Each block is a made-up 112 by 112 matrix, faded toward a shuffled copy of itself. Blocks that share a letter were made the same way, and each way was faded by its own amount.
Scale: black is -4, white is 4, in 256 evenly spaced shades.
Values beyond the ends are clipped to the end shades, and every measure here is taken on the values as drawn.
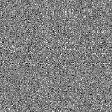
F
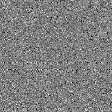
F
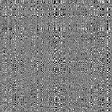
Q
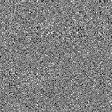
F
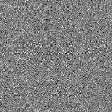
F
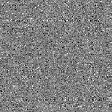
F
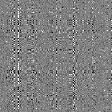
Q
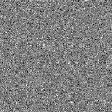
F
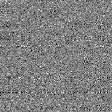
F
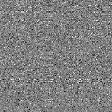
F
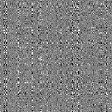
Q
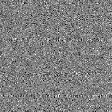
F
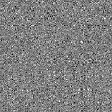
F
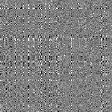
Q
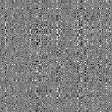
Q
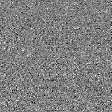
F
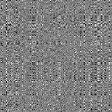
Q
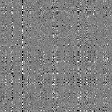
Q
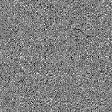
F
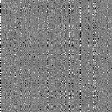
Q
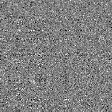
F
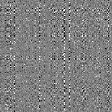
Q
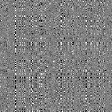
Q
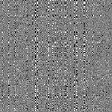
Q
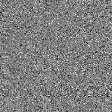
F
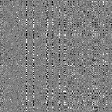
Q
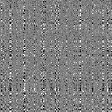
Q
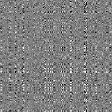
Q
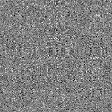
F
